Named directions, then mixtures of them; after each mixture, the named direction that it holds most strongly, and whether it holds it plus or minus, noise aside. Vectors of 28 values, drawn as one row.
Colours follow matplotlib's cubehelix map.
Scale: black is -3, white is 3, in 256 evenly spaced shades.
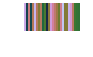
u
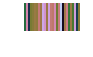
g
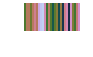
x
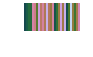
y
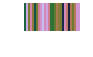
u, minus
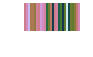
x, plus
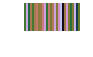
g, plus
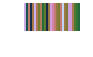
u, plus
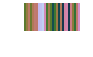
x, plus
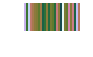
g, minus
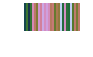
y, plus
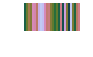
x, plus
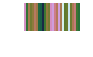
x, minus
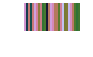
u, plus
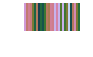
x, minus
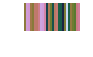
x, plus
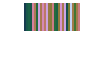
y, plus
